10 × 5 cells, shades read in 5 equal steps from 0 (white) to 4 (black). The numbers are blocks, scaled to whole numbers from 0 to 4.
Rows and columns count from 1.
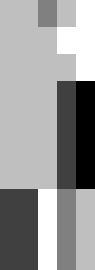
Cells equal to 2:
4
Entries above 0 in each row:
4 3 4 5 5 5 5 4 4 4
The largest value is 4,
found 4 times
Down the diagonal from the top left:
1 1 1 3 4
